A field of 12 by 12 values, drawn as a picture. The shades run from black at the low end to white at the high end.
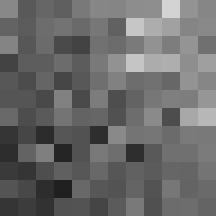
Average level on the scale: 40%. Mirror symmetry: none. Calmest part: bottom right. Stripes: none. Slope: up to the top right. Ninth with the highest average: top right. Ninth with the lowest average: bottom left.
